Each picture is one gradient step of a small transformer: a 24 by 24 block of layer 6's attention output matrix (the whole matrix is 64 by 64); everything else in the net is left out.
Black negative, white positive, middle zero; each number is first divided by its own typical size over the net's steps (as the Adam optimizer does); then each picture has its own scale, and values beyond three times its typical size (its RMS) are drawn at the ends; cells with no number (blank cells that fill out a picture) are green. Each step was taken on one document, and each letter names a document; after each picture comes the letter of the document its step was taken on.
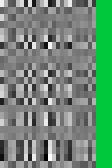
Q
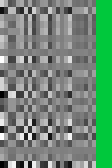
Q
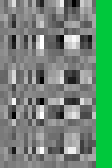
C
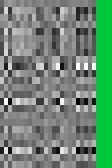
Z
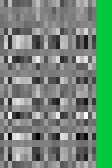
Z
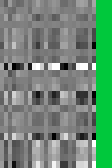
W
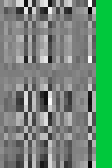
Q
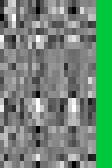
C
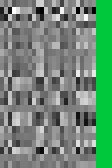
Z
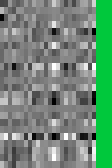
W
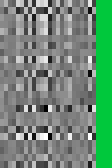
Q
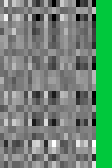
W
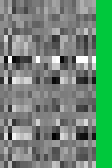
Z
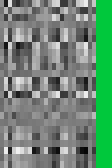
Z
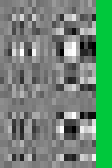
C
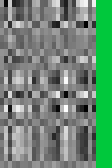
Z
